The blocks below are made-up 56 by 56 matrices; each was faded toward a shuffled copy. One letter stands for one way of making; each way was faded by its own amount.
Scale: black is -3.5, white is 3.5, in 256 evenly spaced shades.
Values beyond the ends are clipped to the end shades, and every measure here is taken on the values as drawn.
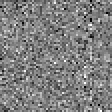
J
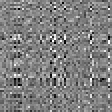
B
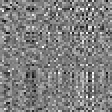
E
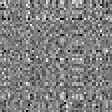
E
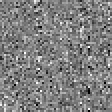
J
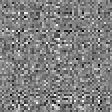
E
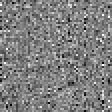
J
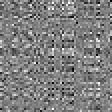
E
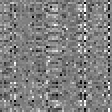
B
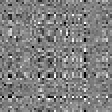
B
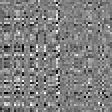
B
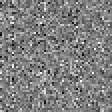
J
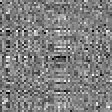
E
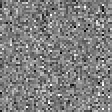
J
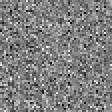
J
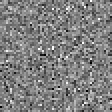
J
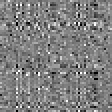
E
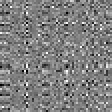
E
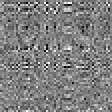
E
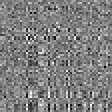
E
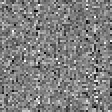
J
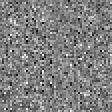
J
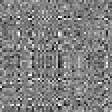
E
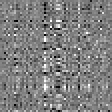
B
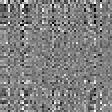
B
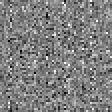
J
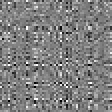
B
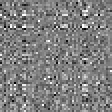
E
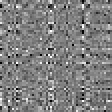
B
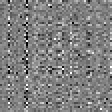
B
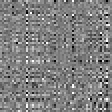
B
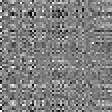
B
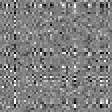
B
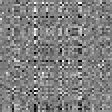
B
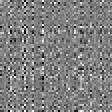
B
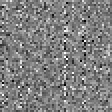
J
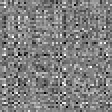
E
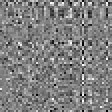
E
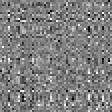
E
